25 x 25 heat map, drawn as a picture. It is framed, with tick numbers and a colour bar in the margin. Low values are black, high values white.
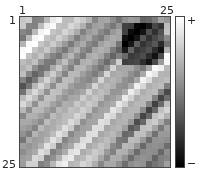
Grain: diagonal, up to the right. Ninth with the lowest average: top right. Odd patch: lower, in the top right.
